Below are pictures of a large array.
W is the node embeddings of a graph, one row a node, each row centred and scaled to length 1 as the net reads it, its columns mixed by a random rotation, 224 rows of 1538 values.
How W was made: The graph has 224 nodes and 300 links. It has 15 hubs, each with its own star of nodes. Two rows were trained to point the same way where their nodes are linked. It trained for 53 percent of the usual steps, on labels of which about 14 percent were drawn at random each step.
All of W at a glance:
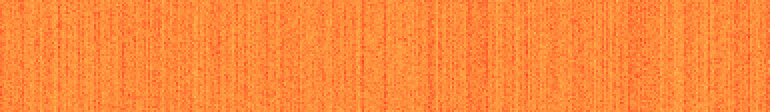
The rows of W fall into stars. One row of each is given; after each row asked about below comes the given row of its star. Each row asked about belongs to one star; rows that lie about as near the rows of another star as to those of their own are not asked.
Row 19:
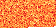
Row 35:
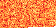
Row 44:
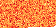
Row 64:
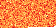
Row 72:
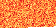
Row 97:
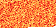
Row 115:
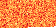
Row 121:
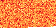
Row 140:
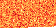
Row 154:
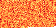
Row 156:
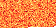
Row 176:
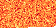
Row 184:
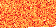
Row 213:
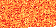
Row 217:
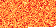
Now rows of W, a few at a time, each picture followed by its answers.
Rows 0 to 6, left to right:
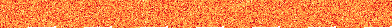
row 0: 213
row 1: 217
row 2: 156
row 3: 72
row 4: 19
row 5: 154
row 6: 72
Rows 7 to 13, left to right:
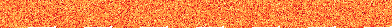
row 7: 176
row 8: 97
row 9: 44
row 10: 156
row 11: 115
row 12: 176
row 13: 213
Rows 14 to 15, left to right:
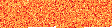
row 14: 19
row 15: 184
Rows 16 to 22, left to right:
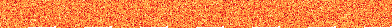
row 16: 140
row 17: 184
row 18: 121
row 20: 64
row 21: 19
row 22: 176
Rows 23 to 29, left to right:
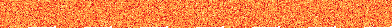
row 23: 72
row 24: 213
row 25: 176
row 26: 35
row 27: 44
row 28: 19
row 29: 97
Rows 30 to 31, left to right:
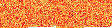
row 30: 121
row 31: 156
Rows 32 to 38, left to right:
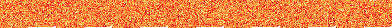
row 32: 64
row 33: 121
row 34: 44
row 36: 184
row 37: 19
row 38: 115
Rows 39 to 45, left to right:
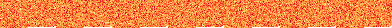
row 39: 156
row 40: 213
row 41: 156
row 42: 72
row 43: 140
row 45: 72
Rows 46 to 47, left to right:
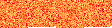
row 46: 154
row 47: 156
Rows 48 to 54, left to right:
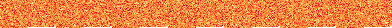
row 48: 64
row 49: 115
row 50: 213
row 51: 97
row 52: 176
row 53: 72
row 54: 213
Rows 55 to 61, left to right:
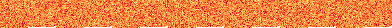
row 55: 97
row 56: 44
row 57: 121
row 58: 35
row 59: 121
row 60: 19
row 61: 72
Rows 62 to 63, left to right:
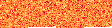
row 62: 64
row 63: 121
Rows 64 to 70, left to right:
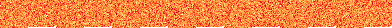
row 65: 97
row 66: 19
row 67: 121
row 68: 35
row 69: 64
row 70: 72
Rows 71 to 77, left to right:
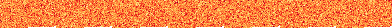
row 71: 217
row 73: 19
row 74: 154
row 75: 44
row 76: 213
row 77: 176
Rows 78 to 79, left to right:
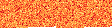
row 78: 176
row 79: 156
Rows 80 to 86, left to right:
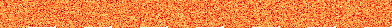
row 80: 184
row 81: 97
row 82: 154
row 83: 176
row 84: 19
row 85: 213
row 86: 19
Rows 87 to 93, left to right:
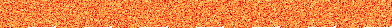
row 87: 97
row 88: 35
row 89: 44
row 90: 154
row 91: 121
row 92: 97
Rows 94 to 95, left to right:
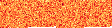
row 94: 115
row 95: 115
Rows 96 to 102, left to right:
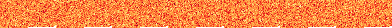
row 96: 64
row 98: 217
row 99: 115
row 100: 35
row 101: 19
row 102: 115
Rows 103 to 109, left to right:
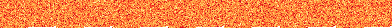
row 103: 44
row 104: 154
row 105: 184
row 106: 44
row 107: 140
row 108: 72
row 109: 184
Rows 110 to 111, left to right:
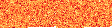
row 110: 64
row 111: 217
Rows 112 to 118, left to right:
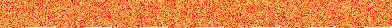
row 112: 140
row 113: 140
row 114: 115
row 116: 156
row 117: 217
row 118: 121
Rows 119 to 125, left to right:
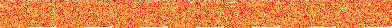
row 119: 156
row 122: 176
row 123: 213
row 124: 115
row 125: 184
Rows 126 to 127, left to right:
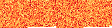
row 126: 115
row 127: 121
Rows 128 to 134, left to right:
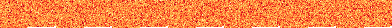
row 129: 19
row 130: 184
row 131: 140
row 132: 154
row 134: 154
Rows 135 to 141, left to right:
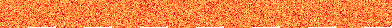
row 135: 97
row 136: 97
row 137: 217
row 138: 121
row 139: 213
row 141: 156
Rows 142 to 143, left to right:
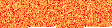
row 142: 115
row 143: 121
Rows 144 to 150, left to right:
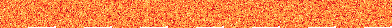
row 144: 64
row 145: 213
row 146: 121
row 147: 35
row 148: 176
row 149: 184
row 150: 213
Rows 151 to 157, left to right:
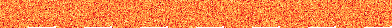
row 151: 184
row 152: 44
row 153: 44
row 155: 154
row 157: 121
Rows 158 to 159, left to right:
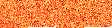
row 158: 184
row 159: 115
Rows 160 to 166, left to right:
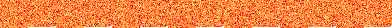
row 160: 154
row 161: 176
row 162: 72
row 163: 154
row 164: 156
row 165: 115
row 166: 35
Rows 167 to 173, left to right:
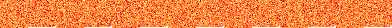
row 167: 217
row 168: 19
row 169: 213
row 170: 156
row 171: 97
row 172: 115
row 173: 64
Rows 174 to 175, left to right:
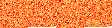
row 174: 115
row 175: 115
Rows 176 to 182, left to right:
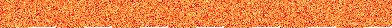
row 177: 44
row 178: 72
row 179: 156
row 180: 35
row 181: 19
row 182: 140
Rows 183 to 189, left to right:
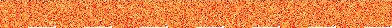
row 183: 217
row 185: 44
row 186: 44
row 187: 217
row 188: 44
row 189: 19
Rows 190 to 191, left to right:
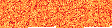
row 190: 217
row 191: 121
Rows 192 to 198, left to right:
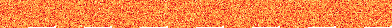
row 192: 176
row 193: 64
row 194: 213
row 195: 35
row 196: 72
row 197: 115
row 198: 156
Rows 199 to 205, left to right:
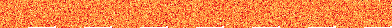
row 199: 115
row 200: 154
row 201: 19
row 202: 184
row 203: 217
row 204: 217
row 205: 156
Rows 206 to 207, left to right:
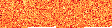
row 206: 184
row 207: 44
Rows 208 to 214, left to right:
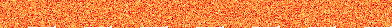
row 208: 156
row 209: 72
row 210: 19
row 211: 64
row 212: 213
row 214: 156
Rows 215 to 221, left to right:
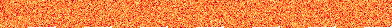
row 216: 184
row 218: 213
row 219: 19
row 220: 176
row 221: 156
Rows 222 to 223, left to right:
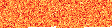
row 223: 217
